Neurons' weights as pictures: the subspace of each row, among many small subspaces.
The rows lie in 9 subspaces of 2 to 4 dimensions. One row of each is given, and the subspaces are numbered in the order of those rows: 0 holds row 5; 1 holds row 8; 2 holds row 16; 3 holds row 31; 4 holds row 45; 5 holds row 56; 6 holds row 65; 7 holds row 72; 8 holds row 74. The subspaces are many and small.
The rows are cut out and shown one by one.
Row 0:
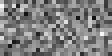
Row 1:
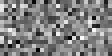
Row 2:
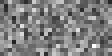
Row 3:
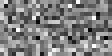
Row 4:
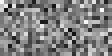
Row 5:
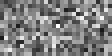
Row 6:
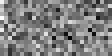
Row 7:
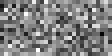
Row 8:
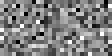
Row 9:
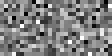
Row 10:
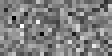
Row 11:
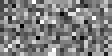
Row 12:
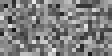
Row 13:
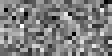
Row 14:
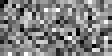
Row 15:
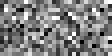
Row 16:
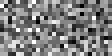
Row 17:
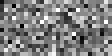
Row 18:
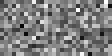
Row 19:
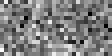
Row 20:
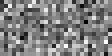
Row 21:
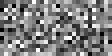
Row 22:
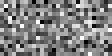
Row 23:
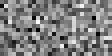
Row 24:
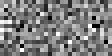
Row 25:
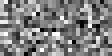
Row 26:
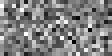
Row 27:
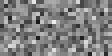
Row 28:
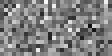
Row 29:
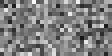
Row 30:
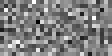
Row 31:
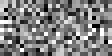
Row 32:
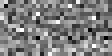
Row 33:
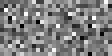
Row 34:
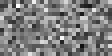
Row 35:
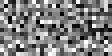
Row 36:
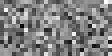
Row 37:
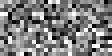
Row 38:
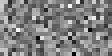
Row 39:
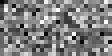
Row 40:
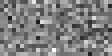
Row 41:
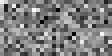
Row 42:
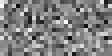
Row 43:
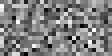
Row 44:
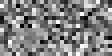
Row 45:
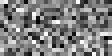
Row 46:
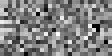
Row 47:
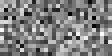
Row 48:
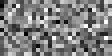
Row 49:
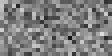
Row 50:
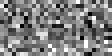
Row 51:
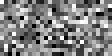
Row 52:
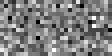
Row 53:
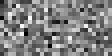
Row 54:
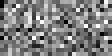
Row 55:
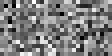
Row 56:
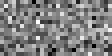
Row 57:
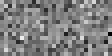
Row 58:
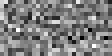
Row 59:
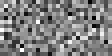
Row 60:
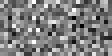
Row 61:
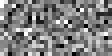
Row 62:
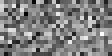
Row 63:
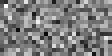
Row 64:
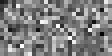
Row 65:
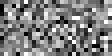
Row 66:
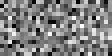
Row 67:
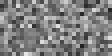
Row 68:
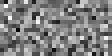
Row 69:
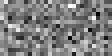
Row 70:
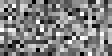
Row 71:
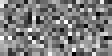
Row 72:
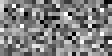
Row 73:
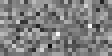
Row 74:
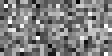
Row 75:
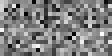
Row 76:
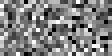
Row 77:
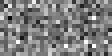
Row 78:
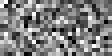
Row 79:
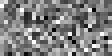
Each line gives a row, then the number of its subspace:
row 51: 8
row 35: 5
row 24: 3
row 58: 5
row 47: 3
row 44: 8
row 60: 6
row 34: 8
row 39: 4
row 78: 3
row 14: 3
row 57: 0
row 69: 0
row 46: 3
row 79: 2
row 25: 3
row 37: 7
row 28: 7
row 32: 5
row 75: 7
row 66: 6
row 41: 4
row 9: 1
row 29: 8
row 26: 6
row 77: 0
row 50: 8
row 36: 7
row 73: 3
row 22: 5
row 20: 0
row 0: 6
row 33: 7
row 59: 3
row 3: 5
